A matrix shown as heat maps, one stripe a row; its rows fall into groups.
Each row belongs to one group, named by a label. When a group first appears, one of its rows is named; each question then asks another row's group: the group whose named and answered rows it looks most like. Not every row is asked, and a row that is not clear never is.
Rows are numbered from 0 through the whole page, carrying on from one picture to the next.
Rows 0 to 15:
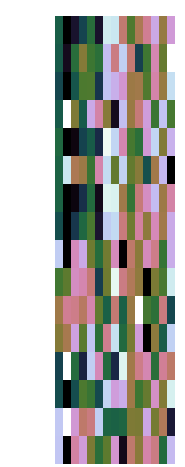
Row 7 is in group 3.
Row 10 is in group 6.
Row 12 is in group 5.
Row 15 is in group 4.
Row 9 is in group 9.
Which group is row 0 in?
3
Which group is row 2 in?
3
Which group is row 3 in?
5
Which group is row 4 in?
3
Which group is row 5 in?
5
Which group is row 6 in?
3
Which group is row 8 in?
4
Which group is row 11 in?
9
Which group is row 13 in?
3
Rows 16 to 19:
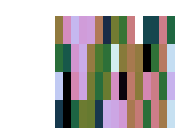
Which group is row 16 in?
6
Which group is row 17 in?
9
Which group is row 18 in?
4
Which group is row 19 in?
3
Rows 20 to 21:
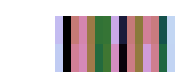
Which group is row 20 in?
4
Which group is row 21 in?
4
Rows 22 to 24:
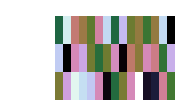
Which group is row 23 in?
4
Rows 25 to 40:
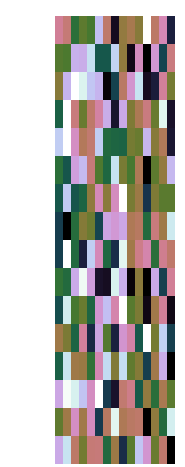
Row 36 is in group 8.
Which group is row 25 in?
8
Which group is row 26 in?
9
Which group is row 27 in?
6
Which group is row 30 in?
9
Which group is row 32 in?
3
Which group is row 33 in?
5
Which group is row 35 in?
5
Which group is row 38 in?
6
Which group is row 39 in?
9
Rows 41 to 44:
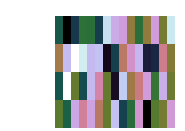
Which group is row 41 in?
3
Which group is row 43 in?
5
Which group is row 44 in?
9
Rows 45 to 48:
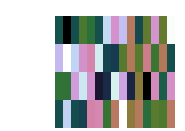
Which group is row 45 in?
3
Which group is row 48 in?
5
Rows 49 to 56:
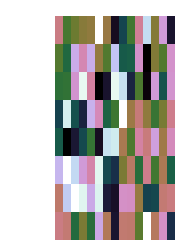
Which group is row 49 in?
8
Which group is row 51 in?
9
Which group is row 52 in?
5
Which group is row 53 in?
3
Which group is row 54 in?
6
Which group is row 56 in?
8
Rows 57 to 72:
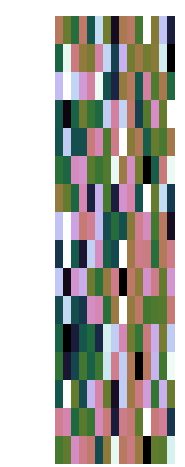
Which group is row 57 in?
8
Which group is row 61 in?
5
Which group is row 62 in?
9
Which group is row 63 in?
8
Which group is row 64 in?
6
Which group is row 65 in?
5
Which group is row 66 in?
4
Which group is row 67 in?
5
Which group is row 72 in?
9
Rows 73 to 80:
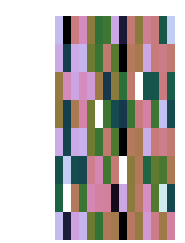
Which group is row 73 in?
4
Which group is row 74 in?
4
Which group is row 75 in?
6
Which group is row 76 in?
8
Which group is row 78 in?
5
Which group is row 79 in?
5
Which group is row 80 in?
4
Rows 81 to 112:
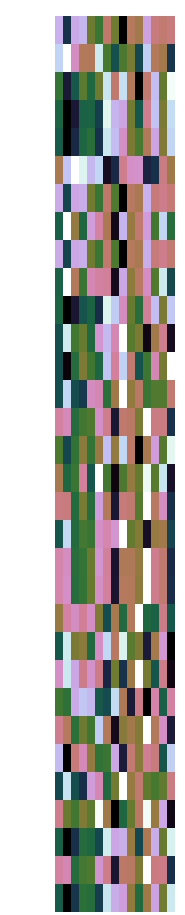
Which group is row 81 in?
4
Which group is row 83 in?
3
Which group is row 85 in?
3
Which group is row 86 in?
6
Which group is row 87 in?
4
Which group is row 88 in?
5
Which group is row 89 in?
4
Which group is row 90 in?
5
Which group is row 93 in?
3
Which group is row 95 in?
8
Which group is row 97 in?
8
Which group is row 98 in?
8
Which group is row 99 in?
5
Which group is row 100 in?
8
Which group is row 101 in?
8
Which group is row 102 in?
6
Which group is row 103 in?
5
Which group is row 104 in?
6
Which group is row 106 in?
8
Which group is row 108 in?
5
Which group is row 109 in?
8
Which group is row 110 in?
3
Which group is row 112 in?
3
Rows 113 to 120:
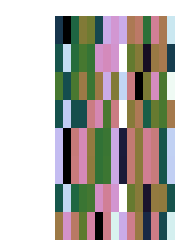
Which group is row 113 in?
3
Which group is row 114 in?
5
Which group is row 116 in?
5
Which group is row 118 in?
4
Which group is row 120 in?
9
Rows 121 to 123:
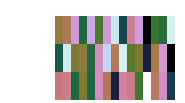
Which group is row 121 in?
9
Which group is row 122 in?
5
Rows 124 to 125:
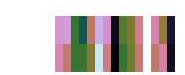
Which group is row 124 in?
8
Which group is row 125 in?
8
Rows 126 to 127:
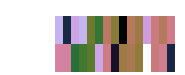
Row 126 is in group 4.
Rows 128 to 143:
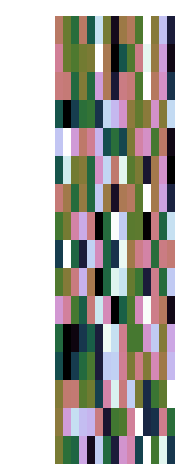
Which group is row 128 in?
8
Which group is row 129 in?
8
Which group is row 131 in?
3
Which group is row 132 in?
6
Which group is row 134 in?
8
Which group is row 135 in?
9
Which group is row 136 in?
5
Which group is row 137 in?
9
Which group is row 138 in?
8
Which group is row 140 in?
3
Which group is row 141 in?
9
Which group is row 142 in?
6
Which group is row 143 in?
8
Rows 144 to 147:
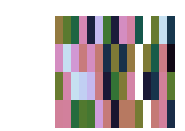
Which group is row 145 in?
6
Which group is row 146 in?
6
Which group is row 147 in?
8
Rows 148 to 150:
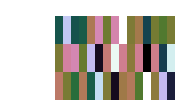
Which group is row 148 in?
5
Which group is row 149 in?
9
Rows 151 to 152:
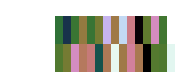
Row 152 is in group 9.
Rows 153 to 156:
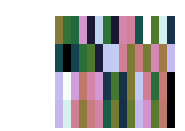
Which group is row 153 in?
8
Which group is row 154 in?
3
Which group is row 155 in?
6
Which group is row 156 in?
6
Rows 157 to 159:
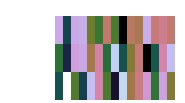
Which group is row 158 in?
9
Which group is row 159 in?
5
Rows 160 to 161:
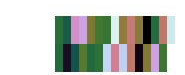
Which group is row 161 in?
3
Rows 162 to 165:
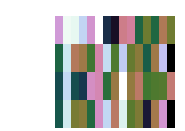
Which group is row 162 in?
6
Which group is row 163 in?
5
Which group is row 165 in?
5
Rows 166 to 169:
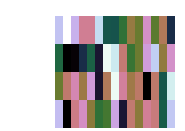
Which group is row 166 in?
6
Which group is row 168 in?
9
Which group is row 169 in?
4
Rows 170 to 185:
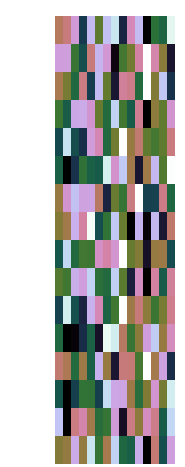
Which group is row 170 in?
9
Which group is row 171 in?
8
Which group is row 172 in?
8
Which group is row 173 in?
9
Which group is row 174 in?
5
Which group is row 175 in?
3
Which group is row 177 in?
9
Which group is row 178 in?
5
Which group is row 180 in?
5
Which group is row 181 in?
3
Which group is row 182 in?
8
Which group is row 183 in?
3
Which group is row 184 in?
4
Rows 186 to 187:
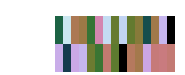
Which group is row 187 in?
4
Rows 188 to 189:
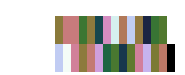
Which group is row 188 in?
9
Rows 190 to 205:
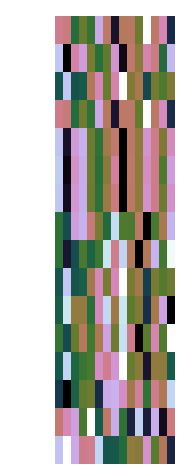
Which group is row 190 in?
8
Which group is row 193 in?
8
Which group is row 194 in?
4
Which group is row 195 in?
4
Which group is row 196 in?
4
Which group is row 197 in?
9
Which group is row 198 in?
3
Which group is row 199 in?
5
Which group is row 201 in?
3
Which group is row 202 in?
5
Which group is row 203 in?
3
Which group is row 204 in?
9
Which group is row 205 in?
6
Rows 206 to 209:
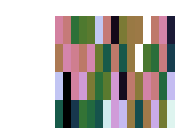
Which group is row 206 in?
8
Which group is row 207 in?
6
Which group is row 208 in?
4
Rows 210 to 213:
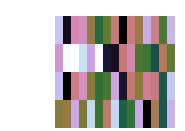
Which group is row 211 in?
6
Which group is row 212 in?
4
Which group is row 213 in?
9
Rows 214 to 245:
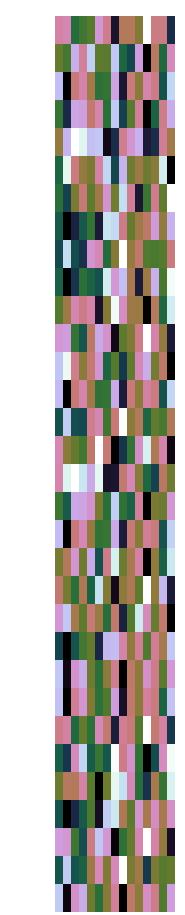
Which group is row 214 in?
8
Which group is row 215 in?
9
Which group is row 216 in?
4
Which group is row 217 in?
9
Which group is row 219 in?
5
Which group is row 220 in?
3
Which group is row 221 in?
3
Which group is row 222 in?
5
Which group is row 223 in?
3
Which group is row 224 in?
9
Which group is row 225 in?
8
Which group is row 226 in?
6
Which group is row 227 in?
4
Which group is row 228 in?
5
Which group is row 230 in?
6
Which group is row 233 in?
9
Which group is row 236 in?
3
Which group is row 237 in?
4
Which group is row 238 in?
4
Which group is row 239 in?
8
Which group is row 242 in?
3
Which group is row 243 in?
8
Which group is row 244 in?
5
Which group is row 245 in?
4
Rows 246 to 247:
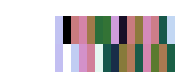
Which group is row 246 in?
4
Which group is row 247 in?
6
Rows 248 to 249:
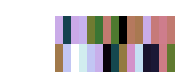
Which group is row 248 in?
4
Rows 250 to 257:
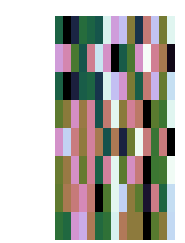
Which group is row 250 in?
3
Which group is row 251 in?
8
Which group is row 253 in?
9
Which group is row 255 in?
9
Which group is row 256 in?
9
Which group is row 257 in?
9
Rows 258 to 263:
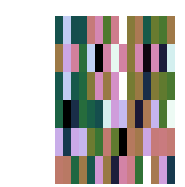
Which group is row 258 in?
5
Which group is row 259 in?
9
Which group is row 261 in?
3
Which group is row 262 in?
4
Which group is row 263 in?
8
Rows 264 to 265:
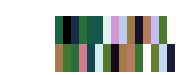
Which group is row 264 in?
3
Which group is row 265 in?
8
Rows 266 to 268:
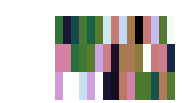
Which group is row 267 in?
8
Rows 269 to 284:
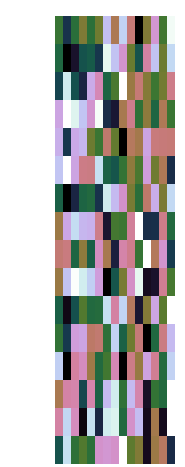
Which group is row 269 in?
3
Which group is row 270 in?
3
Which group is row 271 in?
5
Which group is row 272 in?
6
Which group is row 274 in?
6
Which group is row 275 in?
3
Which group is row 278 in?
6
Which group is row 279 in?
3
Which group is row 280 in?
9
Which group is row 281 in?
4
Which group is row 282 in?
9
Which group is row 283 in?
9
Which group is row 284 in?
5
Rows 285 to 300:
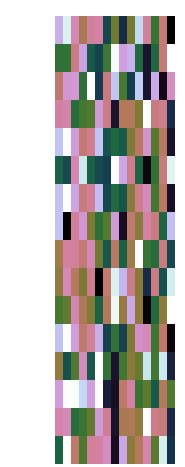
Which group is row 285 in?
6
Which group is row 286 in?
9
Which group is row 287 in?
9
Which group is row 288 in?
8
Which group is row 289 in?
6
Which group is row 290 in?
9
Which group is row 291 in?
6
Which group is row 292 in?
4
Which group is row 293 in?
6
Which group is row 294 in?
9
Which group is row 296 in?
6
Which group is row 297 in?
8
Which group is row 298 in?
6
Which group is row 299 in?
8
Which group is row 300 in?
5
